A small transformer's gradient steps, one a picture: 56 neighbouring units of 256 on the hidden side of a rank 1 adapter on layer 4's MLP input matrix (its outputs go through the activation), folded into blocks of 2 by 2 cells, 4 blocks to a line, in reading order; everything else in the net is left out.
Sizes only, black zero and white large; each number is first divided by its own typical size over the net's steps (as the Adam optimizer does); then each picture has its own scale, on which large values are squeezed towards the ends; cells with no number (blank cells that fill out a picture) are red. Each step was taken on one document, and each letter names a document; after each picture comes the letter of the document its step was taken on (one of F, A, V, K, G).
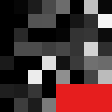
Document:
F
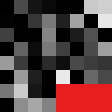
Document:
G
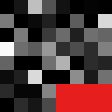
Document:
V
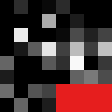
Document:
V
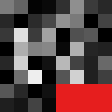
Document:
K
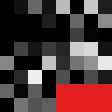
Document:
F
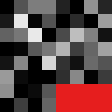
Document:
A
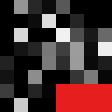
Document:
V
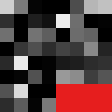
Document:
K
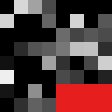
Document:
A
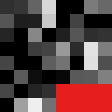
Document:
A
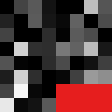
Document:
G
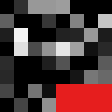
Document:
V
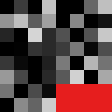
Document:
A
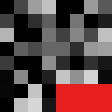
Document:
A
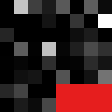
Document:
F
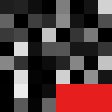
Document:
K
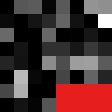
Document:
G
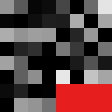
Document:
K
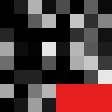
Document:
F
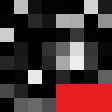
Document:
G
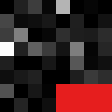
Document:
V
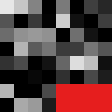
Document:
K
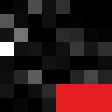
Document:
V
